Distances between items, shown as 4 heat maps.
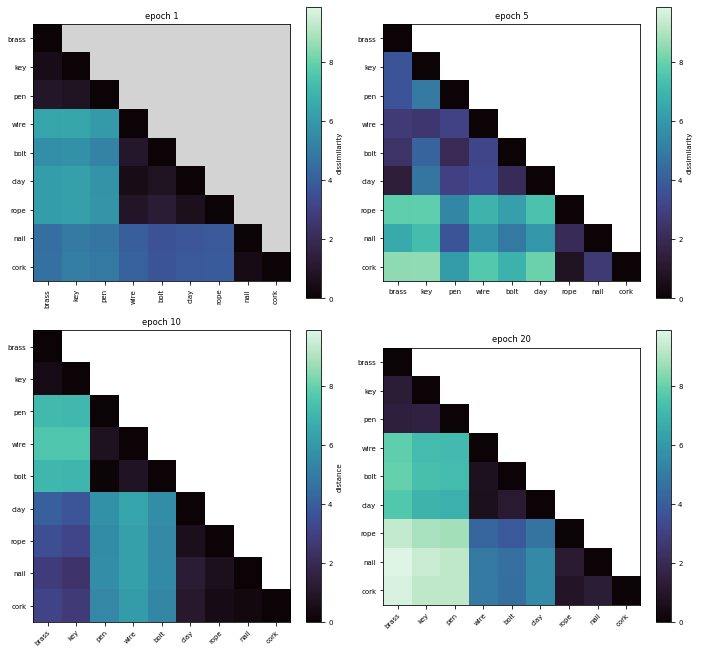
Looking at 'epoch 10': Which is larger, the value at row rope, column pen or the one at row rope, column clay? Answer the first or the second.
the first
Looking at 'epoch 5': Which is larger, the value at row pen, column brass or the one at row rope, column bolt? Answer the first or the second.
the second
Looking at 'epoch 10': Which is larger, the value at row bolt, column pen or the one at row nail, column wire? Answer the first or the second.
the second
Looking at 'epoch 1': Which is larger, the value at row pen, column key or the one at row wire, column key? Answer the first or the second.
the second
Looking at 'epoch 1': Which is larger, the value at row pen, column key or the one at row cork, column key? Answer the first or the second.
the second
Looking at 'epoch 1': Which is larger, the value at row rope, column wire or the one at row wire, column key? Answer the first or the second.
the second
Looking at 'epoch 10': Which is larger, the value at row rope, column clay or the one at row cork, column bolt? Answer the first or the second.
the second
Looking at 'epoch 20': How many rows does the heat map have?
9
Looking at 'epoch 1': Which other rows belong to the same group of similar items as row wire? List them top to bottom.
bolt, clay, rope
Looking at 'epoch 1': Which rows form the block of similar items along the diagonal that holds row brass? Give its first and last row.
brass to pen
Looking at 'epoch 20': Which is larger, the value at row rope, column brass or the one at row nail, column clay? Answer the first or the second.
the first
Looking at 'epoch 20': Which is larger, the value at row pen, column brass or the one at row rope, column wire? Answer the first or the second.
the second
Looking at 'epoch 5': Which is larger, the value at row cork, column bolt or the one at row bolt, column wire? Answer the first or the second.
the first
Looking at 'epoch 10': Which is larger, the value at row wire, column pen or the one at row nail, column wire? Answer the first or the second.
the second
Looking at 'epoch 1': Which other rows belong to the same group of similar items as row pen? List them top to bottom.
brass, key
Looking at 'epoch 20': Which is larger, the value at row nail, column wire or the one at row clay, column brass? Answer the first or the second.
the second
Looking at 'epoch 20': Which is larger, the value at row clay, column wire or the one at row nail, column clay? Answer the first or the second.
the second
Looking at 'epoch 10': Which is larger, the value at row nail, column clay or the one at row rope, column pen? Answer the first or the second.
the second
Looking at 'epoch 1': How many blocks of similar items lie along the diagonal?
3
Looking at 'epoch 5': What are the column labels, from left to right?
brass, key, pen, wire, bolt, clay, rope, nail, cork
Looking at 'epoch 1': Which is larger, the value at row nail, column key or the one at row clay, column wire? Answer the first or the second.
the first
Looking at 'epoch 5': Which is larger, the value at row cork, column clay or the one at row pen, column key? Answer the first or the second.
the first
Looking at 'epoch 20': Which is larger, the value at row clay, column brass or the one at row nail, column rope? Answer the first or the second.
the first
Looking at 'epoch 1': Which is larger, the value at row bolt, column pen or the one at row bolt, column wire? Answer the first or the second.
the first
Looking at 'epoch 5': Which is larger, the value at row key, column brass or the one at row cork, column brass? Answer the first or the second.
the second
